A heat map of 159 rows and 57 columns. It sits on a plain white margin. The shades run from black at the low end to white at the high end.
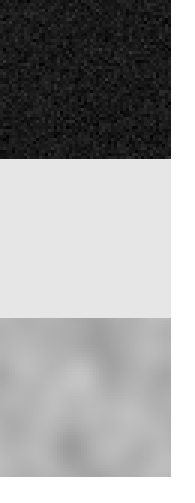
It is made of 3 by 1 panels. Panel 1,1: very low, fine-grained, faint in contrast. Panel 2,1: very high, flat. Panel 3,1: high, smooth, faint in contrast.
